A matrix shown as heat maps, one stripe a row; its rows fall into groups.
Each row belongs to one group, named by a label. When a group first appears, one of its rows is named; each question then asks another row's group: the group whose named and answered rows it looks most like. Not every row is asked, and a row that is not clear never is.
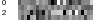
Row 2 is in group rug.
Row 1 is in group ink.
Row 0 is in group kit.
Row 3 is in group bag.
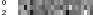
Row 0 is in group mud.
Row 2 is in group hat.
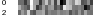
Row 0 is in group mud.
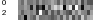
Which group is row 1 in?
rug
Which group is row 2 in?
ink
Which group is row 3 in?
kit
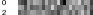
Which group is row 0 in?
mud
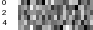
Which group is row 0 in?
bag
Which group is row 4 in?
rug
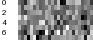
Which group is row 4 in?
ink
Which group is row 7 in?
bag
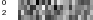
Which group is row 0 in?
bag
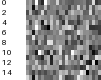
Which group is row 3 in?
kit
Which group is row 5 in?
ink
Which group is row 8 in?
ink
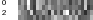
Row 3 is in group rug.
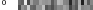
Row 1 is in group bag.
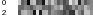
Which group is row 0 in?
bag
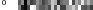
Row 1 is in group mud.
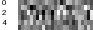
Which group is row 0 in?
mud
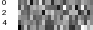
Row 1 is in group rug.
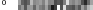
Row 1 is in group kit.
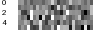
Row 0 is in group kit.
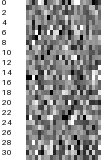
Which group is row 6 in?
mud
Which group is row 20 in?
ink
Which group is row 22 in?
mud
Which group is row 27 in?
hat
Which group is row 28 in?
kit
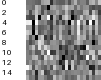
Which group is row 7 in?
bag
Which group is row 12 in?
kit
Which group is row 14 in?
bag
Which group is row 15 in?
bag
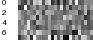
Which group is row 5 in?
ink
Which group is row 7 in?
hat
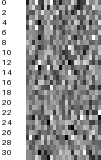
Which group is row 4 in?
rug
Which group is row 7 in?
hat
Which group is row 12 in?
mud
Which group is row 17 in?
ink
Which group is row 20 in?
kit
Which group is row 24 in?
ink
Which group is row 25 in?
mud
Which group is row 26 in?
hat
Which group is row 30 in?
rug
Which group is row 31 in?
ink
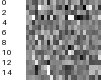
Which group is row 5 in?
rug
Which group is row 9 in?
mud
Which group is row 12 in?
ink
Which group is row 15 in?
ink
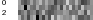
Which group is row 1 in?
kit
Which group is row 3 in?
bag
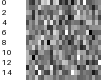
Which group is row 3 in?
mud
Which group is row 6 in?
kit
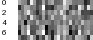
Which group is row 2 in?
ink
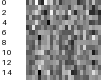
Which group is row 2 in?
ink
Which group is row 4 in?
ink
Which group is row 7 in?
hat
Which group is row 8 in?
mud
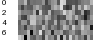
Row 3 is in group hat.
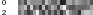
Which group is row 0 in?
mud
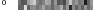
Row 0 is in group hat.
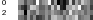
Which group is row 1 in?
mud
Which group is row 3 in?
rug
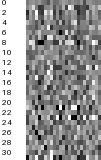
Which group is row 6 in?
kit
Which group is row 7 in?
ink
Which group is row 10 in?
kit
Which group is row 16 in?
hat
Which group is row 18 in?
hat
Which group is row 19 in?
hat
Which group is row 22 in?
kit
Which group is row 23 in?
hat
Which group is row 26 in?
bag
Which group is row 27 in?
rug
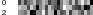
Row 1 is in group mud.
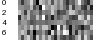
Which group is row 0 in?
ink
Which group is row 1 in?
ink
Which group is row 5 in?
kit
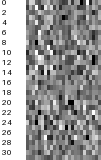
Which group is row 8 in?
bag
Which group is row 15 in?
kit
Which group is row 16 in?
rug
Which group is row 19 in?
kit
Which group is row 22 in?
hat
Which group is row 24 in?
bag
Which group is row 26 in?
hat
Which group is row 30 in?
hat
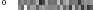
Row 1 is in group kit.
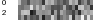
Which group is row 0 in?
bag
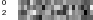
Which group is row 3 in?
ink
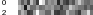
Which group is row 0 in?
ink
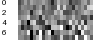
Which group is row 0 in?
kit
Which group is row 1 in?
kit
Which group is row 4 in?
bag
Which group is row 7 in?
hat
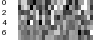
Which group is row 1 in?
hat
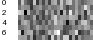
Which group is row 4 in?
hat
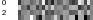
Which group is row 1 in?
bag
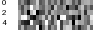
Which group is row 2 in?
bag
